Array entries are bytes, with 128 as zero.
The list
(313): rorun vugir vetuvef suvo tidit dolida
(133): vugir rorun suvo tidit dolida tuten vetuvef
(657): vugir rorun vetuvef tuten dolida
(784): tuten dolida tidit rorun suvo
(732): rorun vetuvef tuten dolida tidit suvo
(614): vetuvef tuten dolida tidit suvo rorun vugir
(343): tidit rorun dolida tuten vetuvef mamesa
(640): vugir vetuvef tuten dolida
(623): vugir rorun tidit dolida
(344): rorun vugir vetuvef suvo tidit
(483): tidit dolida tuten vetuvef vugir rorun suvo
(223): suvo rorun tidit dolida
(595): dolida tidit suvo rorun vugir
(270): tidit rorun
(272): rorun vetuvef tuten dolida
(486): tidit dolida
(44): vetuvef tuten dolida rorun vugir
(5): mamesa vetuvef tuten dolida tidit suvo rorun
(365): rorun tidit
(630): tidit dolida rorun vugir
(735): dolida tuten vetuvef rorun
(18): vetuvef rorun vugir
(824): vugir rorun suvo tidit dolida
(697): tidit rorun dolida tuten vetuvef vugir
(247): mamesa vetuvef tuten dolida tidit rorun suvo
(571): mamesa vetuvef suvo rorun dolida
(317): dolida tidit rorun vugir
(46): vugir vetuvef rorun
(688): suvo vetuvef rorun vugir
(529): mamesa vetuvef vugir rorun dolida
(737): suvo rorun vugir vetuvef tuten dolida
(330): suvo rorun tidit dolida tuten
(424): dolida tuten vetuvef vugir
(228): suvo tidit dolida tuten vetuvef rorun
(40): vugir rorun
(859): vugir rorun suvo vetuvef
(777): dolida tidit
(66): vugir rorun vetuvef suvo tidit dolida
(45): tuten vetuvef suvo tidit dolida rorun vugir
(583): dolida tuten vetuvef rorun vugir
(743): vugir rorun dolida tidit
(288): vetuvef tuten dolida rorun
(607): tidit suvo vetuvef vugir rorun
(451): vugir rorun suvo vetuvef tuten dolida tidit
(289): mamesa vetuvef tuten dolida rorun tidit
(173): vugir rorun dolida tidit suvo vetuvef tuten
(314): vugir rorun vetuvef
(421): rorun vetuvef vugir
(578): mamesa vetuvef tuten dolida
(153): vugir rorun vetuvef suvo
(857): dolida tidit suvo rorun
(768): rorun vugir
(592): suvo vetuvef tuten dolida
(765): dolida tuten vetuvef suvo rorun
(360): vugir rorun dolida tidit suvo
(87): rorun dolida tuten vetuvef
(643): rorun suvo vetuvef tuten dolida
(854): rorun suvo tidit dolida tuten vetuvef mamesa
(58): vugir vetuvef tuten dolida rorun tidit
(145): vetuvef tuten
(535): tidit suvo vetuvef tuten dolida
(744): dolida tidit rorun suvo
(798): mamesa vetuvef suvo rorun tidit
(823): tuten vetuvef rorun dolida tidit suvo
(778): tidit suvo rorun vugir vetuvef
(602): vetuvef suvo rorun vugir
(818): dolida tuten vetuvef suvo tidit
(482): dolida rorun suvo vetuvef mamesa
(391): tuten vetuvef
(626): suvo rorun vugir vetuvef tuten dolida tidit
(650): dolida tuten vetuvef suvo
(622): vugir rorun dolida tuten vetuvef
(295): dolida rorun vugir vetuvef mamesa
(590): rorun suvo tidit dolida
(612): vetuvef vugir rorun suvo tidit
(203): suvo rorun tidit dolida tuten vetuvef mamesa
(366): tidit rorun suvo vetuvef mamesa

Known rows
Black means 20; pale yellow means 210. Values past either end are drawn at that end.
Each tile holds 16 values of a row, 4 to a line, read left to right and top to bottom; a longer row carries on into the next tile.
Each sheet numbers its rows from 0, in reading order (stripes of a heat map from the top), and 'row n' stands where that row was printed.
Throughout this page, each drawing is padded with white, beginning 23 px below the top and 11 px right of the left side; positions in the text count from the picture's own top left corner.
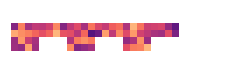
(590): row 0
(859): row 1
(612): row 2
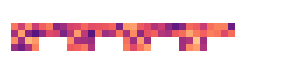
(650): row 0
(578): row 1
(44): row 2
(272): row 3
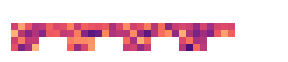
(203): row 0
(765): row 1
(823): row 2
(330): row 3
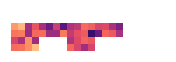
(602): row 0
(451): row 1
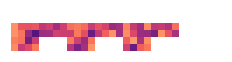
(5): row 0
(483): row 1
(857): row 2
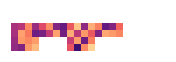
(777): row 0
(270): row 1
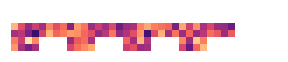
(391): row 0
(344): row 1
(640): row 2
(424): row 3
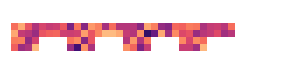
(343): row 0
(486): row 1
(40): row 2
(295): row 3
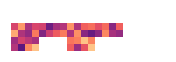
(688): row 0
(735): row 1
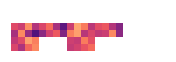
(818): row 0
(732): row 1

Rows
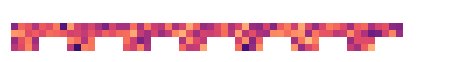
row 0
(643)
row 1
(595)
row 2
(571)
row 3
(854)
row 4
(778)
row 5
(87)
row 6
(626)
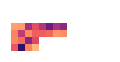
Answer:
(630)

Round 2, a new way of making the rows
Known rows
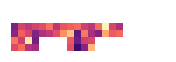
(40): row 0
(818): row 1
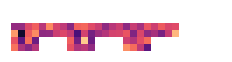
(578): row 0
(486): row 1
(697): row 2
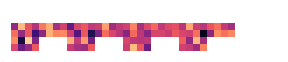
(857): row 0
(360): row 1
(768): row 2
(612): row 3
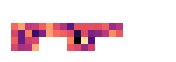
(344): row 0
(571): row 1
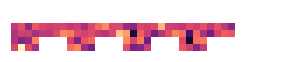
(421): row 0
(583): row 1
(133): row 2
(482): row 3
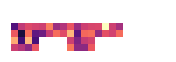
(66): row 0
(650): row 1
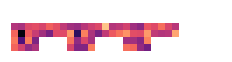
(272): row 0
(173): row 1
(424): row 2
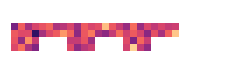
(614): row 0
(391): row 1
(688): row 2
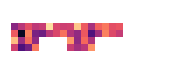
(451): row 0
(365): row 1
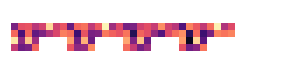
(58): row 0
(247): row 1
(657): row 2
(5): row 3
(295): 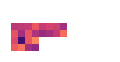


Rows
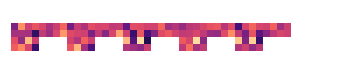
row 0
(630)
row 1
(44)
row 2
(824)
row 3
(314)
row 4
(623)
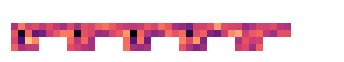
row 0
(366)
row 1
(87)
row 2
(643)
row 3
(622)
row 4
(145)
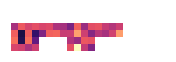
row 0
(313)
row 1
(18)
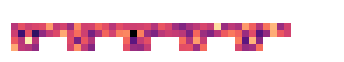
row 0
(483)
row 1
(317)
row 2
(854)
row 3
(153)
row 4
(744)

